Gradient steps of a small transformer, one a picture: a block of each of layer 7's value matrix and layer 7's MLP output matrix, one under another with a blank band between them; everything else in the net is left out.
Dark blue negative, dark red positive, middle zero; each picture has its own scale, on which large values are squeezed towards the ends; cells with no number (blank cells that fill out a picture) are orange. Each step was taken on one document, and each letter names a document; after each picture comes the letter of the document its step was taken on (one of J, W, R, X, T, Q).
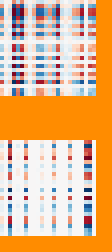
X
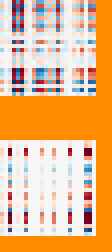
X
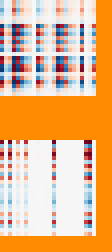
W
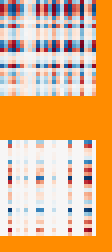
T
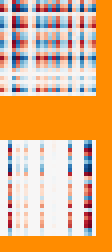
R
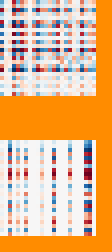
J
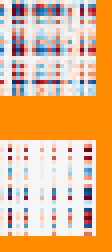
X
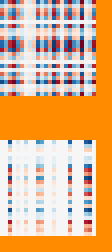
T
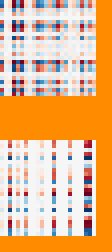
J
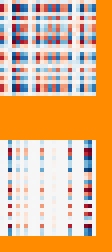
R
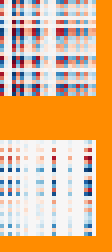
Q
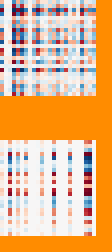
J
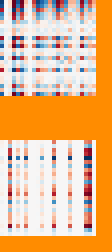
J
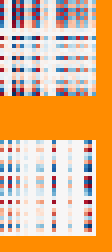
Q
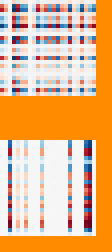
R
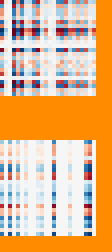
Q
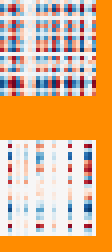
T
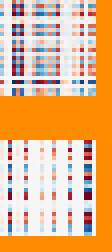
X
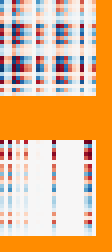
W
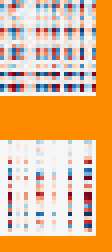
T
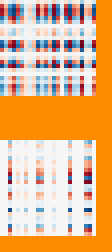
T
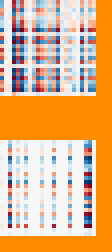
J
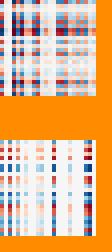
Q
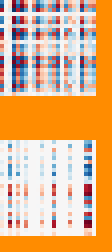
J
